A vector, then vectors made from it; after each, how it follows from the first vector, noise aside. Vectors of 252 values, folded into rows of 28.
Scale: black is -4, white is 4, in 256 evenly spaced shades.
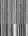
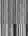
negated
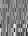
sign-scrambled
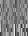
sign-scrambled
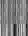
negated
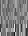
sign-scrambled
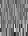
sign-scrambled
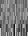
sign-scrambled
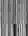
negated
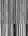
negated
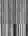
negated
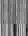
negated
